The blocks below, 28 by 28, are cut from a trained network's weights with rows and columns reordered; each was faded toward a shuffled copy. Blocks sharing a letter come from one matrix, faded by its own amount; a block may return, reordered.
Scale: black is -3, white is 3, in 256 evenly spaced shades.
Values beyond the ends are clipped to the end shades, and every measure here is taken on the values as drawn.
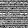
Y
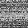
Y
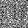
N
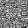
N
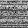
Y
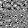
N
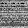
Y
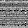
Y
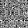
N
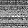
Y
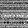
Y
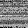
Y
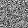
N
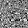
N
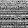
Y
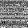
Y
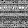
Y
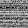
Y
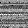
Y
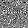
N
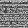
Y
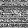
Y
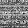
Y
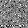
N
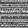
Y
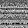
Y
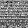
Y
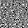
N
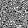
N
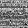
Y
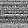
Y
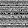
Y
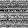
Y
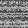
Y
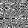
N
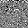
N
